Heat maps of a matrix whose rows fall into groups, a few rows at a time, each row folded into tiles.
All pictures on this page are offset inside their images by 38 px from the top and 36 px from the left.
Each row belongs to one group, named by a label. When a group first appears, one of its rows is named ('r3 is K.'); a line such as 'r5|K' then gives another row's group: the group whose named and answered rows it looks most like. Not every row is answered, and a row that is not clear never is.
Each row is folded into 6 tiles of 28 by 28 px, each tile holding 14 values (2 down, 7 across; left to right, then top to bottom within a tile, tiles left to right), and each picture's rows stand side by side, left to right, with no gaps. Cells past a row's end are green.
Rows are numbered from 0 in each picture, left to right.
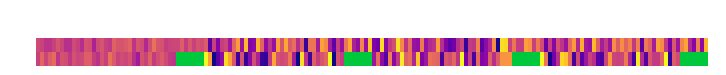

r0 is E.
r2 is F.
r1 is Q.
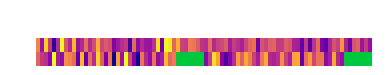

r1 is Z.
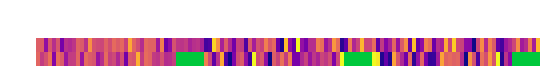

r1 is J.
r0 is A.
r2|Q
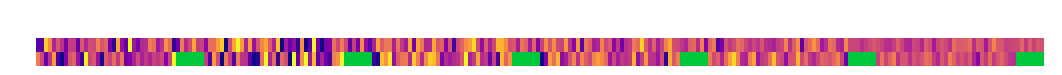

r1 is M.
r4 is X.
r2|Z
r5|E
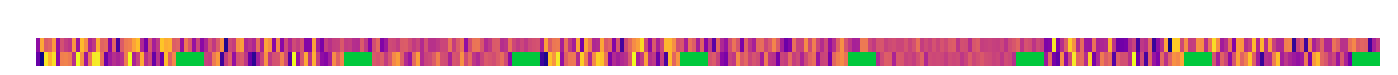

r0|Z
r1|M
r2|X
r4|F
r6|F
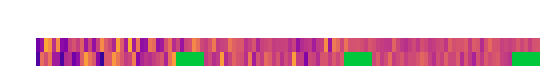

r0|J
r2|E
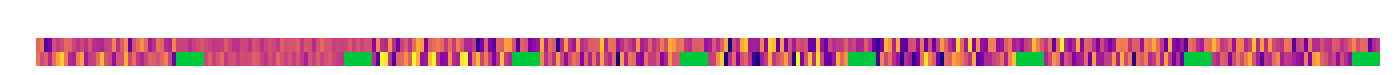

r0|X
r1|E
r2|Z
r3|F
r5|J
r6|A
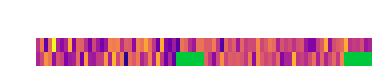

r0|A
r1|F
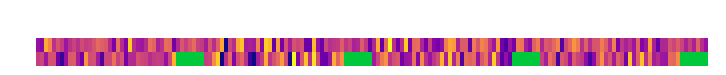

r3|M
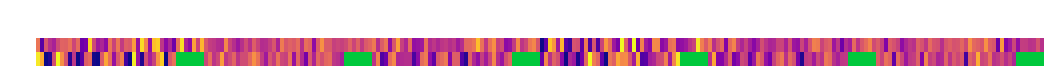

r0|Q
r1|E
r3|J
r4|Q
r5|A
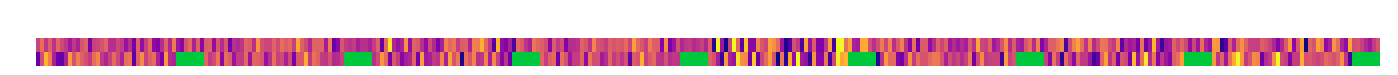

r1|A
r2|A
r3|A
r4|F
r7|X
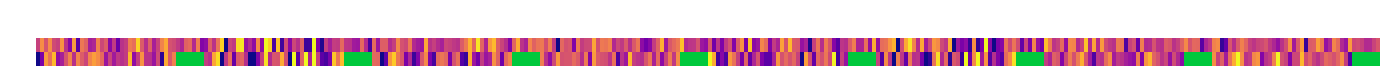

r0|Z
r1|M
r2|Q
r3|F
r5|M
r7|X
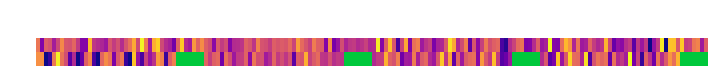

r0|Q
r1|A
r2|A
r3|F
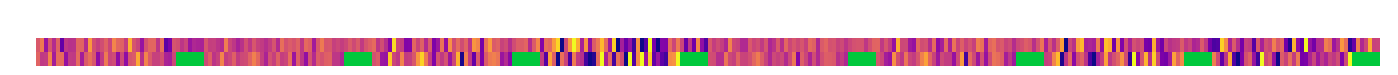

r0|A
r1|E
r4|E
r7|J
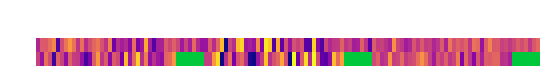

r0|M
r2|E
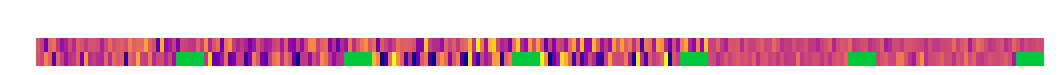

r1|Q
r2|Q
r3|Q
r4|F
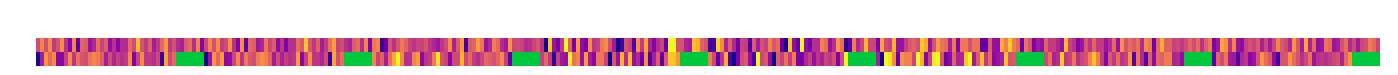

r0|Z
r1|Z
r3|F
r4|J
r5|Z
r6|E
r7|J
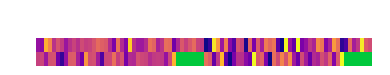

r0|J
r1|J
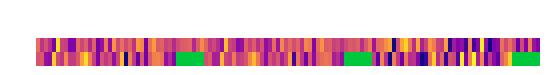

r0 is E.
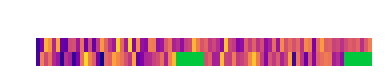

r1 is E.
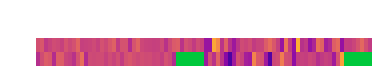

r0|X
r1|J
